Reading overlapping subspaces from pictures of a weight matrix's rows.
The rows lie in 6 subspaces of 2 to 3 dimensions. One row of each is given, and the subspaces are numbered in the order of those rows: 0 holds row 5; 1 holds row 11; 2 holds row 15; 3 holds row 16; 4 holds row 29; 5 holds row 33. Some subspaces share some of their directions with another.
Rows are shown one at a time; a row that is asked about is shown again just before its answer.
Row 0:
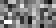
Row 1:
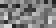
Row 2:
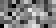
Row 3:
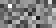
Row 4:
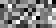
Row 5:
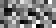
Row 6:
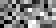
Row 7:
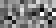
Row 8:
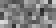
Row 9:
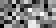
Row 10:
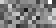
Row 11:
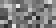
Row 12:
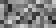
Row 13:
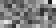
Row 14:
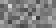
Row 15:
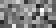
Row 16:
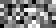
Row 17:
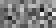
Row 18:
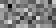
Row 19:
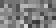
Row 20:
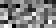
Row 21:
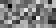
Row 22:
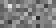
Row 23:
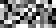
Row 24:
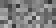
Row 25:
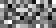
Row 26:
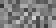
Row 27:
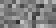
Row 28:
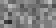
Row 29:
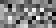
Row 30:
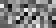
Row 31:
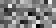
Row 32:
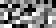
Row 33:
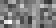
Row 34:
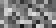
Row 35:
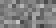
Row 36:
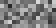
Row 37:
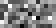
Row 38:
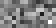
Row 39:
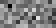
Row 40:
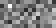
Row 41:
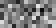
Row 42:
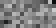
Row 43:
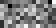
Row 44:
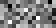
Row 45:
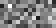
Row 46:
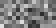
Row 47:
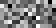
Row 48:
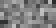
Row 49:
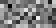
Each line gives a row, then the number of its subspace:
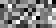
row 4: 5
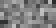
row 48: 2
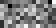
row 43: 3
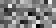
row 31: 0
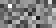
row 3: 0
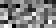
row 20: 1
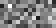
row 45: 5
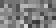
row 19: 3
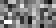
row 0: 5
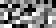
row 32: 1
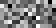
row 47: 0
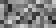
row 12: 0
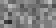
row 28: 5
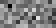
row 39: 4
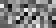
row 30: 3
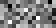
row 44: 1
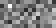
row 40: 2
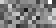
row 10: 1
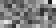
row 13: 2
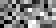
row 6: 3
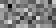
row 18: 4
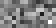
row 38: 4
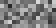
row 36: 4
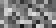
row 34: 0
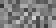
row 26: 3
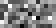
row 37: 2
